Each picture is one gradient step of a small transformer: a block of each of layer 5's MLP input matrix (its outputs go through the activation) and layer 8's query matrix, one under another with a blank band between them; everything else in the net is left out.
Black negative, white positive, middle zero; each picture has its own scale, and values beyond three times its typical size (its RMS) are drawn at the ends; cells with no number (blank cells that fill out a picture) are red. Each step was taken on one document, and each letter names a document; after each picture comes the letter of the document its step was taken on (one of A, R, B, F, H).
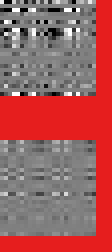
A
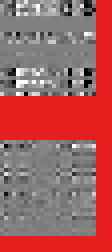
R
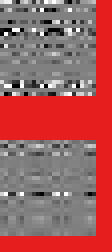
A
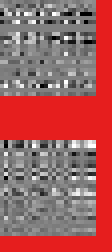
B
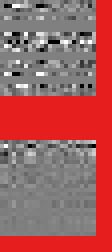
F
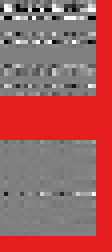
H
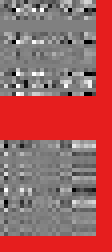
R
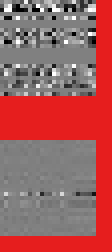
H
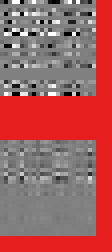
A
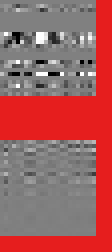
F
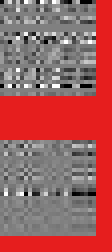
B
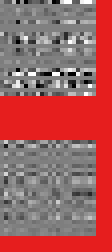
B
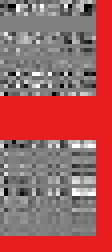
R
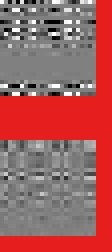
A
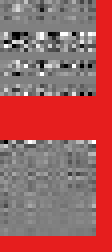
F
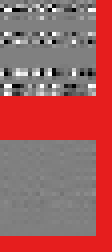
H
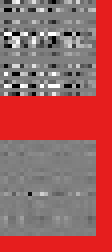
A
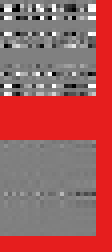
H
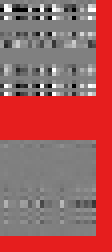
H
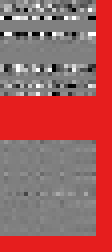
H
